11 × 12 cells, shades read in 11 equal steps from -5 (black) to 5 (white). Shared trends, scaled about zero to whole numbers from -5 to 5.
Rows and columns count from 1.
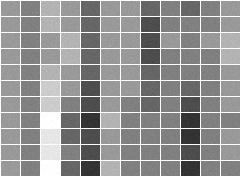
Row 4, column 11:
0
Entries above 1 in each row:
1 1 2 2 1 1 1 2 1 1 2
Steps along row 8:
down up down down up down same same down up same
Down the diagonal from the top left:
1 0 1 2 -1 1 0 0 0 -2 0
